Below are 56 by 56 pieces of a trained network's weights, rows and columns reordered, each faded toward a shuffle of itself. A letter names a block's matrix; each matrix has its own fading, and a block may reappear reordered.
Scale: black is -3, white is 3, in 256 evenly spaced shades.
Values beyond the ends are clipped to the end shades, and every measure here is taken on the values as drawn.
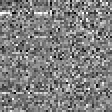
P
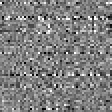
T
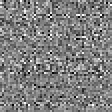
P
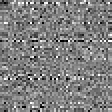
T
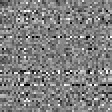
T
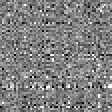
T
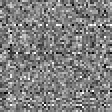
P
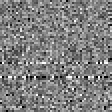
P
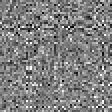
P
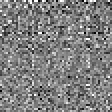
P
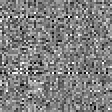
P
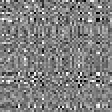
T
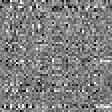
T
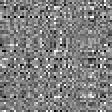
T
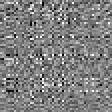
T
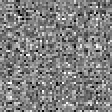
P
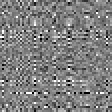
T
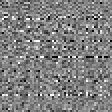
T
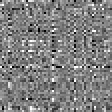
T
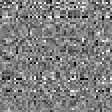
T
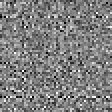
P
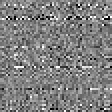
T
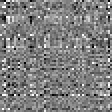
T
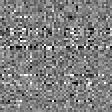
T
